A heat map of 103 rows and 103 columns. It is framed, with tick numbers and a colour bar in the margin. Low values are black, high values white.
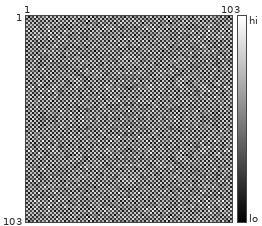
It mirrors both left to right and top to bottom. There is no overall slope. The field is checkered. The histogram has two humps.
